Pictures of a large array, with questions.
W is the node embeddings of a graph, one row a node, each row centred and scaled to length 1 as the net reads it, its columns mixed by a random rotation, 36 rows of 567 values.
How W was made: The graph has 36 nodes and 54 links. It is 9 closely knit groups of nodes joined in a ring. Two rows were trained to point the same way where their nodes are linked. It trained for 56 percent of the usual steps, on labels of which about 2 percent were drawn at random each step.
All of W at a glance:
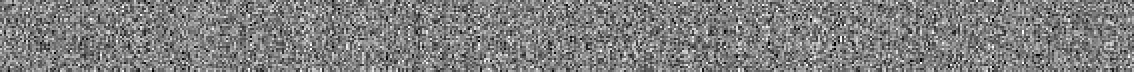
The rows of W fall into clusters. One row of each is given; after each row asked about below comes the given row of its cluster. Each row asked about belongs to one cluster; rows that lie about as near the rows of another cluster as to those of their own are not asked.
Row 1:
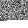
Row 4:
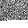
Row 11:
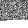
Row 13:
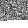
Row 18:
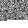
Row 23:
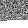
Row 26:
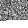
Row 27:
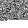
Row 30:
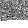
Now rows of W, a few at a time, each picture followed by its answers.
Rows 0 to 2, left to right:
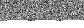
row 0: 23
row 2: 13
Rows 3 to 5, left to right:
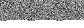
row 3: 30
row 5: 30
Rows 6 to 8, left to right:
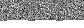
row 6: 18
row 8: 26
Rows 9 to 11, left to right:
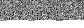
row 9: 27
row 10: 27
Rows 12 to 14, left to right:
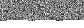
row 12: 18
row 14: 1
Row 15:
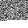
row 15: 4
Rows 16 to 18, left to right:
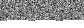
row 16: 4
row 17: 23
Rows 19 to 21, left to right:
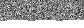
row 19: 13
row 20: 18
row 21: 11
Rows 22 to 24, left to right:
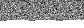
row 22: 11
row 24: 11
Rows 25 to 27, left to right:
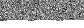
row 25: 1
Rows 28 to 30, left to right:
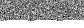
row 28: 27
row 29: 26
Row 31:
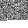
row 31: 4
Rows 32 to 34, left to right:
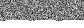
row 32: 13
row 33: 27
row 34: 26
